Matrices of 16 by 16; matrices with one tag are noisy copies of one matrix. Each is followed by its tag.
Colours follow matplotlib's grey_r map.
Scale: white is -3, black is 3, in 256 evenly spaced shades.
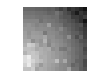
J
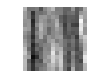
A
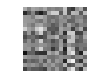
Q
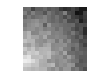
J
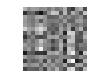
Q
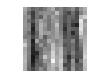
A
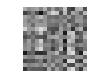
Q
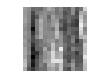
A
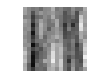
A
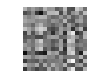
Q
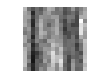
A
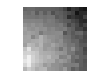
J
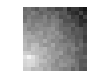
J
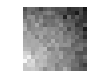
J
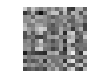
Q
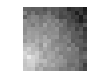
J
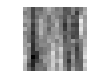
A
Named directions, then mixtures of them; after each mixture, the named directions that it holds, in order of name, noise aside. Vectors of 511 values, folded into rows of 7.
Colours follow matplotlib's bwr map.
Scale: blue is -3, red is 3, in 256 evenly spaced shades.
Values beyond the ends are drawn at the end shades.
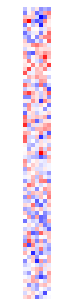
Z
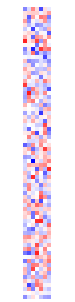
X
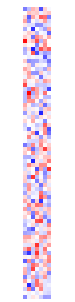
X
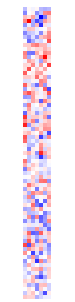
Z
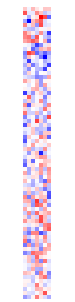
X, Z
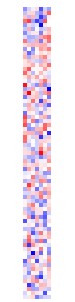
X, Z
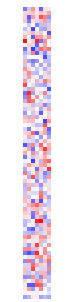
X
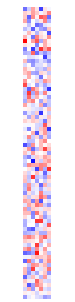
X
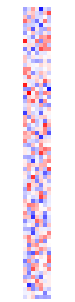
X, Z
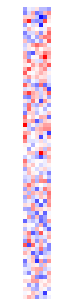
Z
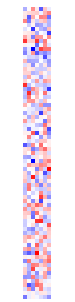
X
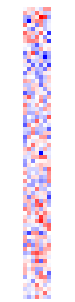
X, Z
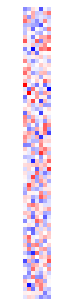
X, Z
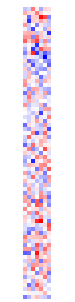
X, Z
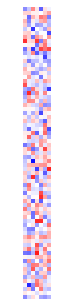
X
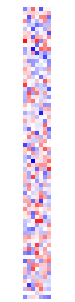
X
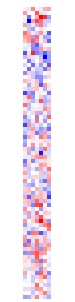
X, Z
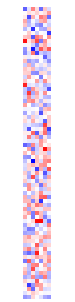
X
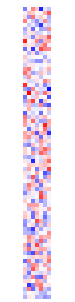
X, Z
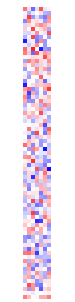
X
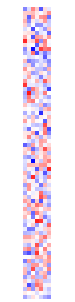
X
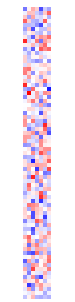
X, Z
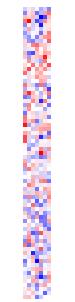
Z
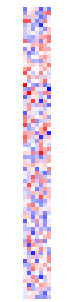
X, Z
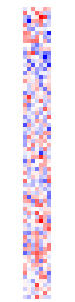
X, Z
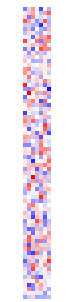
X, Z
